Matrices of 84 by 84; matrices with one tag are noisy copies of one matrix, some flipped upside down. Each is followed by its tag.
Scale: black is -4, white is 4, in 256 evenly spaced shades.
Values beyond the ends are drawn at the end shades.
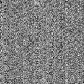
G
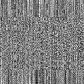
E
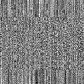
E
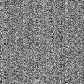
G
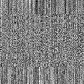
E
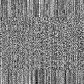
E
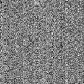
G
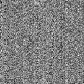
G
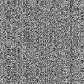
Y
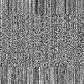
E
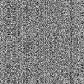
Y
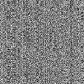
Y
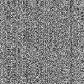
Y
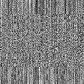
E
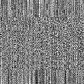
E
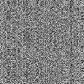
Y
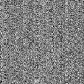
G
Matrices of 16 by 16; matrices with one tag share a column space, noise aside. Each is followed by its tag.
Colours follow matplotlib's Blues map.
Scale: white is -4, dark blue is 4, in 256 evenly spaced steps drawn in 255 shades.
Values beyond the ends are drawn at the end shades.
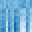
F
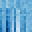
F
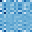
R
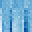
F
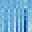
F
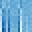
F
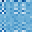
R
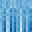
F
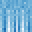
F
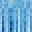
F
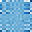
R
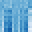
F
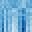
F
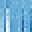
F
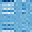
R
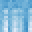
F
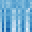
F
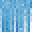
F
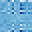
R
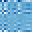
R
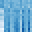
F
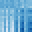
F
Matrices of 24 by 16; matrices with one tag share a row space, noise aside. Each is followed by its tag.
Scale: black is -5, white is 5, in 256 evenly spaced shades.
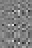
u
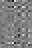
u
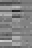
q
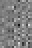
u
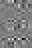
u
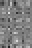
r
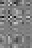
r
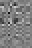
r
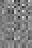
u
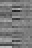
q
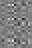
u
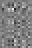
u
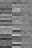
q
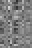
r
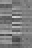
q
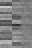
q
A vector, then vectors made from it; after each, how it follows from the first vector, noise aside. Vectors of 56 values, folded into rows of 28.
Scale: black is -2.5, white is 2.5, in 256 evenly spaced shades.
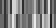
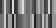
sign-scrambled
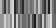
sign-scrambled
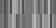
shrunk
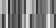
wrapped around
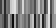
sign-scrambled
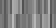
shrunk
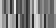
wrapped around
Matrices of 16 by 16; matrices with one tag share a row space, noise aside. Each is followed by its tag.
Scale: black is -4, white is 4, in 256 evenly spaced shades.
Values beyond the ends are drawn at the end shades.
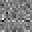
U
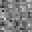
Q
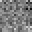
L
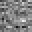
Q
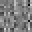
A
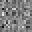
U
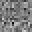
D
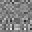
D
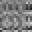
L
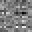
Q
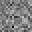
D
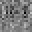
D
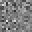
U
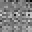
L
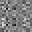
U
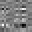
Q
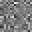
A
